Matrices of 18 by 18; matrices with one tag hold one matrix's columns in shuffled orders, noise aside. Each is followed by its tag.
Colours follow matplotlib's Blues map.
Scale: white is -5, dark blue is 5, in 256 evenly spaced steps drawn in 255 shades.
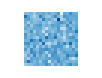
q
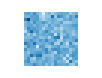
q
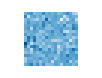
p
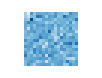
q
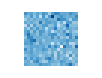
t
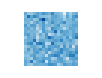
q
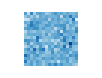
p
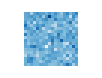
t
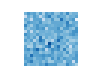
p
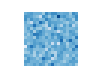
t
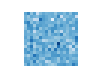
p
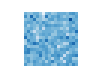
q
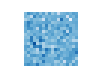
p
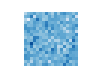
p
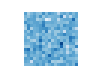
p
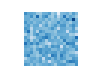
q
